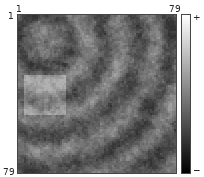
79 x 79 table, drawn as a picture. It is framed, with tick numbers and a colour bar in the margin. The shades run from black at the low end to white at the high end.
An odd patch, higher than its surroundings, sits in the middle left. Rings spread out from the top left. The middle left is the ninth with the highest average.
